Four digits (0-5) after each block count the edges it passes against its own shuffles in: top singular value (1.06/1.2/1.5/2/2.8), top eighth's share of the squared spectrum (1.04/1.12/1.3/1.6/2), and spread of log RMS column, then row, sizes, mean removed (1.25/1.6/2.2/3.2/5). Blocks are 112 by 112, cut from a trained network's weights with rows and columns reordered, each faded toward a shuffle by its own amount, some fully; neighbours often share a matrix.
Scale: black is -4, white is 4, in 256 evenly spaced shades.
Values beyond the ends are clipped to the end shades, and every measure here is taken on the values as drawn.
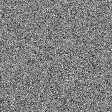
1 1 0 0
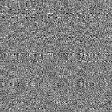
4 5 2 3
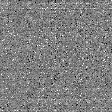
2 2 2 0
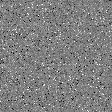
0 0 0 0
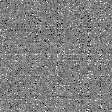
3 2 2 0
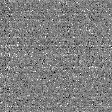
3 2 2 1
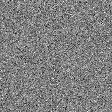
1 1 0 0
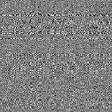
4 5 2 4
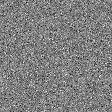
0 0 0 0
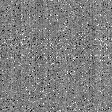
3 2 0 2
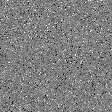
0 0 0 0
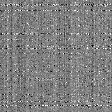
4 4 1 3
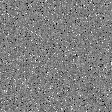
0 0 0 0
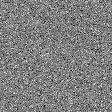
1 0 0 0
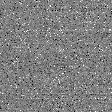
2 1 0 0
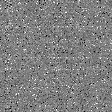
2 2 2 0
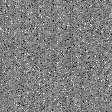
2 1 0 0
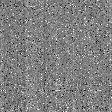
2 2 0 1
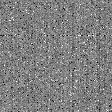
3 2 0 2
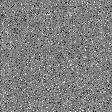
0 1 0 0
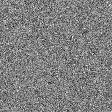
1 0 0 0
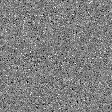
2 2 0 1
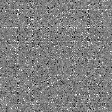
3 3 3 1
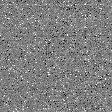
2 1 1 0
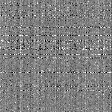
4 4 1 4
